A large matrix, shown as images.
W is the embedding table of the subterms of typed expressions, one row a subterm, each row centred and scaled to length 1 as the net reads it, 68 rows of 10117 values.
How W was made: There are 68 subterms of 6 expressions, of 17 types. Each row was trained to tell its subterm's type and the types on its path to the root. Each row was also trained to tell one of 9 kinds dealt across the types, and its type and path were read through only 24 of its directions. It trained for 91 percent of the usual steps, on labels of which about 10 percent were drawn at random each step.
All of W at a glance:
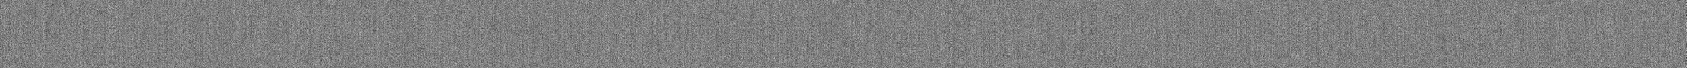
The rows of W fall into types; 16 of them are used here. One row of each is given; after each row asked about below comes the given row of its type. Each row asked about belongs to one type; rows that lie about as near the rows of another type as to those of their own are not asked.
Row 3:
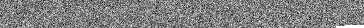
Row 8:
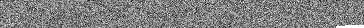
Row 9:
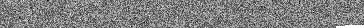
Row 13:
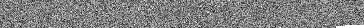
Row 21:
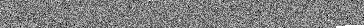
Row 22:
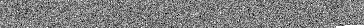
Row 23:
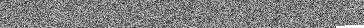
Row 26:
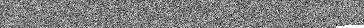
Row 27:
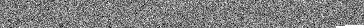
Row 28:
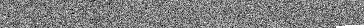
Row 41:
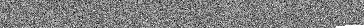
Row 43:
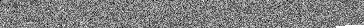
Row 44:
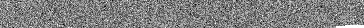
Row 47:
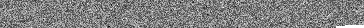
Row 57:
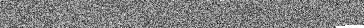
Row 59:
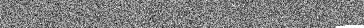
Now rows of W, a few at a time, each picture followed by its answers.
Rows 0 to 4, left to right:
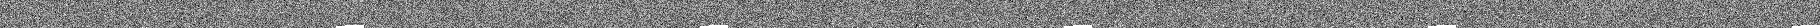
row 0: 41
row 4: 27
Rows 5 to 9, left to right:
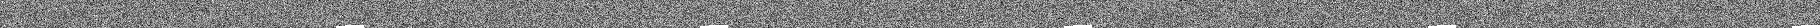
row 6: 21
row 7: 44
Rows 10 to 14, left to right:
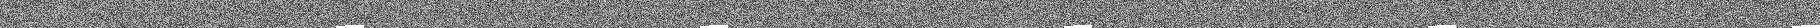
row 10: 43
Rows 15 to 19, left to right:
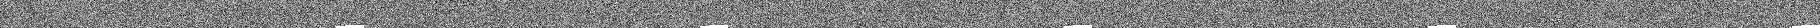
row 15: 21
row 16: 21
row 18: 13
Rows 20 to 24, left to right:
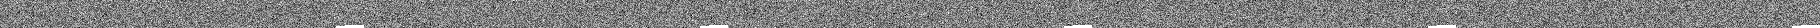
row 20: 23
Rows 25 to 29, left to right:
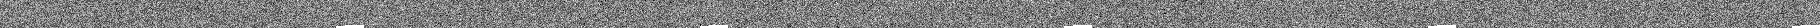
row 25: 26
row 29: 47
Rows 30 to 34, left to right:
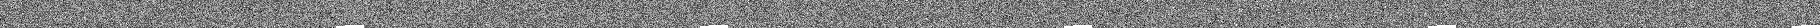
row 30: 9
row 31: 22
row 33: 13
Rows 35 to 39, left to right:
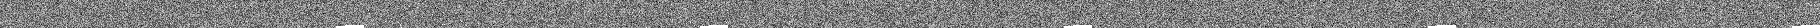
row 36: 27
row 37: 59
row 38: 3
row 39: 22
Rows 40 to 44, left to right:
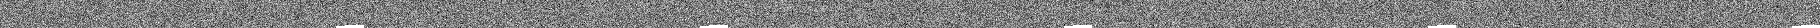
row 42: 8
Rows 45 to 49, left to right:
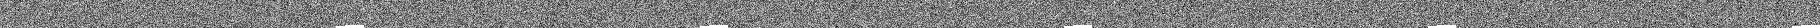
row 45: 57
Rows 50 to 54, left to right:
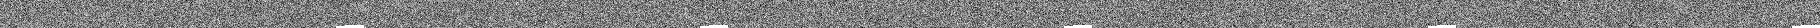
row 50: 47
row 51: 44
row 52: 57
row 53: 23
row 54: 23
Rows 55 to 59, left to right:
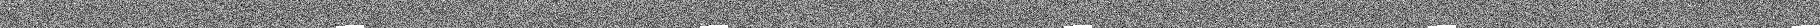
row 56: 27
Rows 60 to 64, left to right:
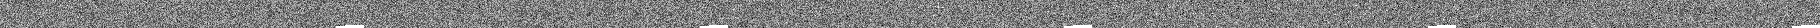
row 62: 3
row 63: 47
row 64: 28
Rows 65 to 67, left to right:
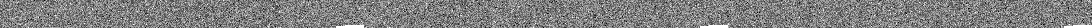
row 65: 26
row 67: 44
